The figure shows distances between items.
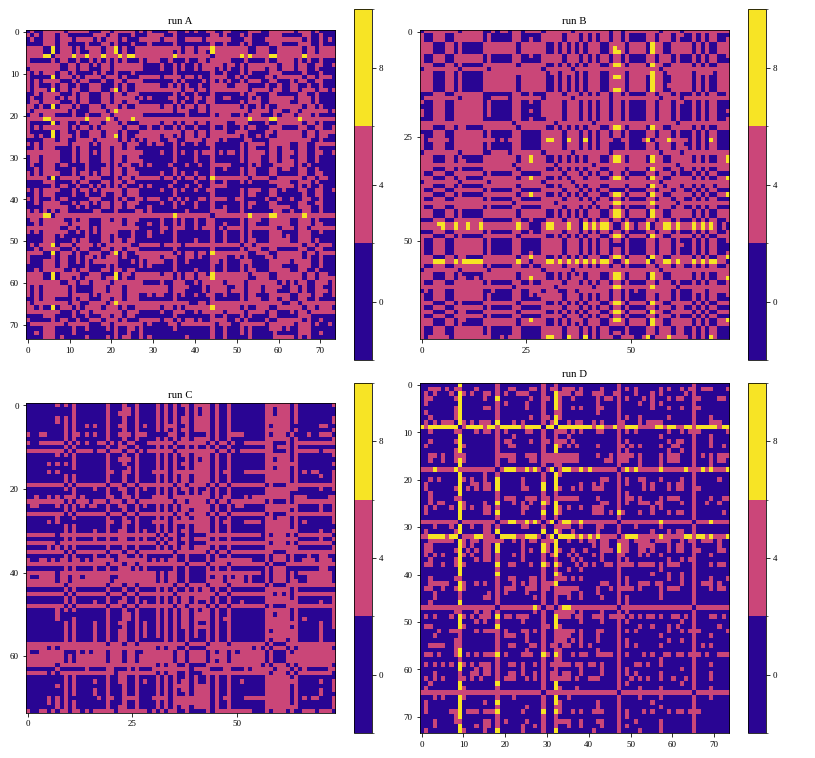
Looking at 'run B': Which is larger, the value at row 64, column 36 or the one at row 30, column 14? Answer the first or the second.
the first
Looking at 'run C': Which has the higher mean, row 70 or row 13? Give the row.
70
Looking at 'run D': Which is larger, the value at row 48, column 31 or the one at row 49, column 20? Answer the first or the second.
the second
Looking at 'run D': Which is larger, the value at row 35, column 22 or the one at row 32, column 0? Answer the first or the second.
the second
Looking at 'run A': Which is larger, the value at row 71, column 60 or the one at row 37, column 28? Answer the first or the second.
the first
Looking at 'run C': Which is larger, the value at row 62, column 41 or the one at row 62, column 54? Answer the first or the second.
the second
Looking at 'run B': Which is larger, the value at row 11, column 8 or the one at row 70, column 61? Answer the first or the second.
the second
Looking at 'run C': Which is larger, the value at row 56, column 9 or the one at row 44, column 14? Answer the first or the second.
the first
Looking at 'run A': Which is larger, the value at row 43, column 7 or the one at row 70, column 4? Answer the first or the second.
the second
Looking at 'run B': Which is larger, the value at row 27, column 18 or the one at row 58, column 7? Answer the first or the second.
the second
